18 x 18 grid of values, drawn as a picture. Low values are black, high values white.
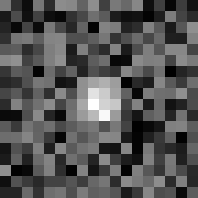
No regular stripes run through it. No overall slope runs across the table. No single row or column stands out from its neighbours. In the centre lies a patch that is higher than the rest. The ninth with the highest average is the centre. There is no seam.
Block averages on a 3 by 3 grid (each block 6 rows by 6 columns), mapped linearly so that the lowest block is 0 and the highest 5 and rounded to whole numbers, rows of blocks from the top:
1 0 1 / 0 5 0 / 0 1 0
